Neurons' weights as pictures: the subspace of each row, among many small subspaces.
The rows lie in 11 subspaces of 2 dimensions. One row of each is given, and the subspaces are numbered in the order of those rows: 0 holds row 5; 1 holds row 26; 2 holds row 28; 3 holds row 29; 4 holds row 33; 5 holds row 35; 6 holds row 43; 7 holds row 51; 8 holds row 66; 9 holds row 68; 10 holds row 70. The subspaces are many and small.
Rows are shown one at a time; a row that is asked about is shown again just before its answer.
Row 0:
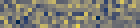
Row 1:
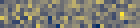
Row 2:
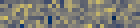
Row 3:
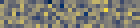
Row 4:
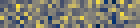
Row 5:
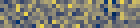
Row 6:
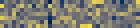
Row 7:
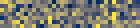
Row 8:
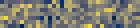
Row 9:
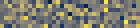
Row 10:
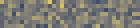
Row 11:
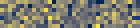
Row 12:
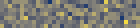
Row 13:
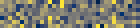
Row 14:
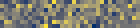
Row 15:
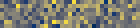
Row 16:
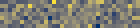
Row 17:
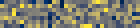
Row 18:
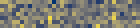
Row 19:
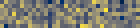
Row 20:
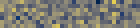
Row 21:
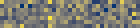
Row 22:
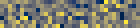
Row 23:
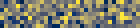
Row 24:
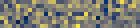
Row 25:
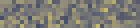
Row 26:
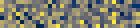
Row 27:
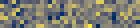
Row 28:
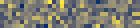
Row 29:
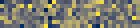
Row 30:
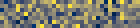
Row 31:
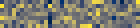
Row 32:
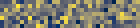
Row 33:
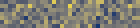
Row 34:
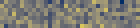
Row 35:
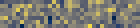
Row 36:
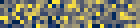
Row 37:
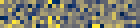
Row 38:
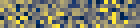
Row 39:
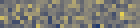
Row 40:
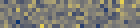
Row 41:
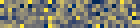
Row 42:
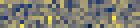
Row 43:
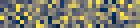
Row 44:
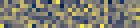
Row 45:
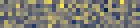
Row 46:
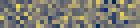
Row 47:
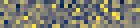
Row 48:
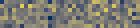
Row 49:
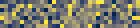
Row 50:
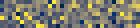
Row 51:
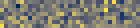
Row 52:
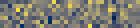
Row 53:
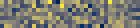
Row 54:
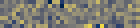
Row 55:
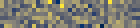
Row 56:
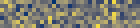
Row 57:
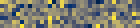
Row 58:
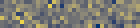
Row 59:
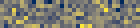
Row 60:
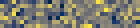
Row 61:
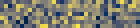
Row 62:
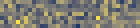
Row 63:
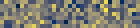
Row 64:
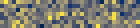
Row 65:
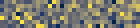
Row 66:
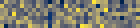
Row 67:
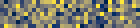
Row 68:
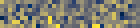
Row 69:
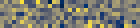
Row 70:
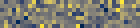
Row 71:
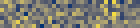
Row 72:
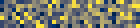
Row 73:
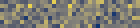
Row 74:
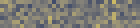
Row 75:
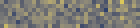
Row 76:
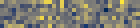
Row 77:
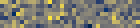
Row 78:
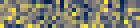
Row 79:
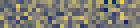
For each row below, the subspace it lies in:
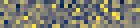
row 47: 4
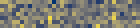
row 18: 0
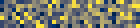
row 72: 1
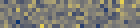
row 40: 10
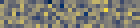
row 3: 2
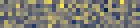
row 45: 4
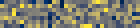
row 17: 0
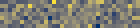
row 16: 4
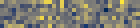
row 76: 5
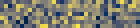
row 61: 2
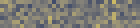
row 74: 0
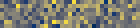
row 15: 3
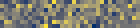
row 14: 3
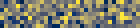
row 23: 7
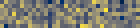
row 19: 8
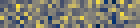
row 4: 6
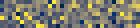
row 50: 1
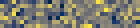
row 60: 10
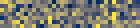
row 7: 0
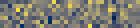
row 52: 5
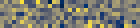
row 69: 1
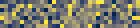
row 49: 4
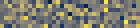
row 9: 9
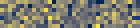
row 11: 4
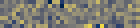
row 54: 6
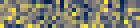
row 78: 5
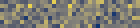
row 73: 4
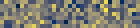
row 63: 3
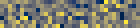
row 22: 9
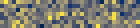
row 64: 10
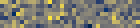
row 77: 10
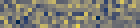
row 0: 2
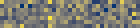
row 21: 3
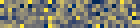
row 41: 3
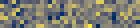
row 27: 10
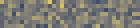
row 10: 2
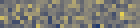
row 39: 9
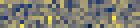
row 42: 5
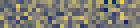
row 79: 6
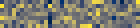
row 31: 8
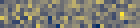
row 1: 9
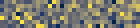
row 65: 1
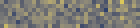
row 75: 8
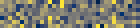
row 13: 6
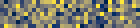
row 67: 8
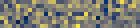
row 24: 2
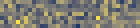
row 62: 2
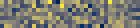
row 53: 7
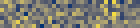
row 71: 0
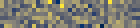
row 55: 7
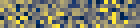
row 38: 6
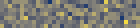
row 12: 9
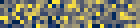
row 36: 9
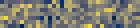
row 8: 5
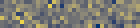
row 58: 1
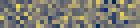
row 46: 6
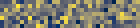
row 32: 7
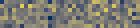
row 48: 3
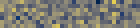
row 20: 1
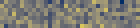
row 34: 8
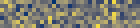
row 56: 0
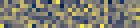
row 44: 7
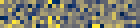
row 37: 9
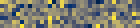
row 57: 0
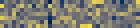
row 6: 8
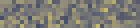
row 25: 7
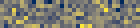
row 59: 10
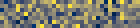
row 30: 0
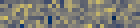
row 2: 5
